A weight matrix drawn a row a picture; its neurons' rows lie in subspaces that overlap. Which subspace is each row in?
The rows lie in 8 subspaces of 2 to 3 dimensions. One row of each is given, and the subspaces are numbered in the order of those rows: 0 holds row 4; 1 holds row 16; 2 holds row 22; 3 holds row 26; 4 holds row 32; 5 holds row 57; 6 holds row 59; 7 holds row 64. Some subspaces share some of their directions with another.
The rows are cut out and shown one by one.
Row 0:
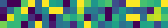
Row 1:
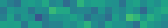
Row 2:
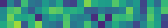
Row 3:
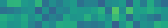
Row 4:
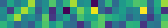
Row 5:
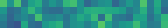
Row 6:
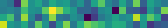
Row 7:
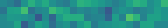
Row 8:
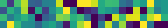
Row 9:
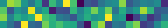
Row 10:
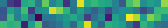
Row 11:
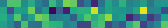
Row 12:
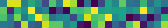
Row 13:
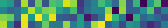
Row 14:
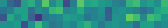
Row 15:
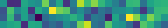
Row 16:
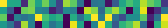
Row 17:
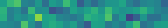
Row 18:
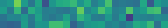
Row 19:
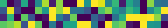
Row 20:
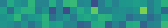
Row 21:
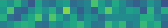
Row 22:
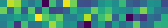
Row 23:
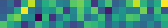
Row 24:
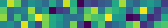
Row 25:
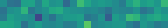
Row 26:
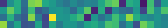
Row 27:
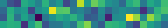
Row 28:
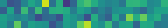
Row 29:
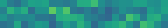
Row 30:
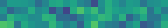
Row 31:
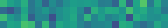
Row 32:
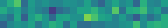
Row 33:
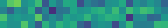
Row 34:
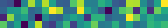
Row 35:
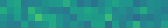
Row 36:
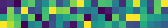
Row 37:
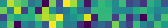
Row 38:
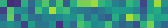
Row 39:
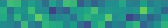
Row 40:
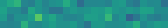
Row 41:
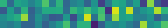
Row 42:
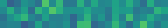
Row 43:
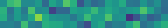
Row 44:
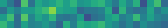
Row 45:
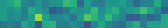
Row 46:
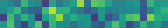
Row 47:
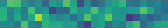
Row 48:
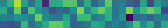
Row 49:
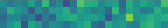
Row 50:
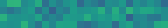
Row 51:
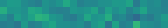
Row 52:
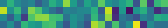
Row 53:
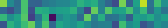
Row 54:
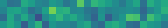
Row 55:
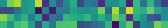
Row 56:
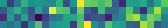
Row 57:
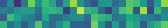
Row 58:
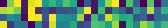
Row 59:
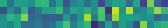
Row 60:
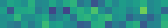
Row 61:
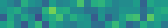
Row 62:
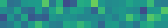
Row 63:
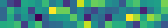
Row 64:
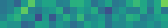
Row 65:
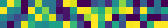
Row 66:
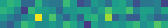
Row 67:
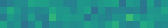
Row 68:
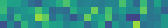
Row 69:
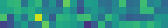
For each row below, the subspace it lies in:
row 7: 7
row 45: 4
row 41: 6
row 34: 5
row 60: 0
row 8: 5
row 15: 4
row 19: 7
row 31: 3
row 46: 2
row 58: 3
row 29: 7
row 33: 6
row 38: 4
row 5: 1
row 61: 2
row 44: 4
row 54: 2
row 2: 1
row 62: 0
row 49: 4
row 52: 6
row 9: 4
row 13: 4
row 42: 6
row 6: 4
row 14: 0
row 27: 2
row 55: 6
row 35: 3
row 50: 6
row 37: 2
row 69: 7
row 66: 5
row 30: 7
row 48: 1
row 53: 3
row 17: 7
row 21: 0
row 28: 2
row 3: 6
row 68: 3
